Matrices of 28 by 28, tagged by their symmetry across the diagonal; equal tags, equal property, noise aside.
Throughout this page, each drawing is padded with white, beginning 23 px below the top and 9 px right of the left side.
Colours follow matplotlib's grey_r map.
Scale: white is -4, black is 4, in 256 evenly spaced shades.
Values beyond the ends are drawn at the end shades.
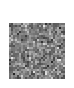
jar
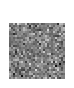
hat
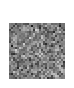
jar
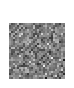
jar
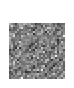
jar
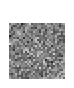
jar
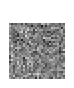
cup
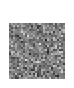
cup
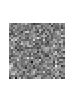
hat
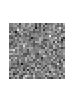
cup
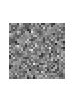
jar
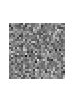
hat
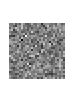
cup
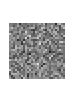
cup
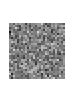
hat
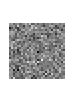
hat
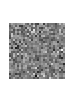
cup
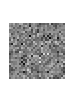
jar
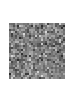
cup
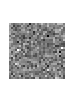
hat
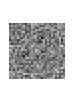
jar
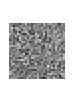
cup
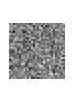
hat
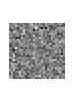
cup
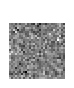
cup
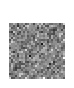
jar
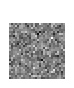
hat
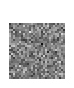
hat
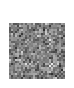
jar
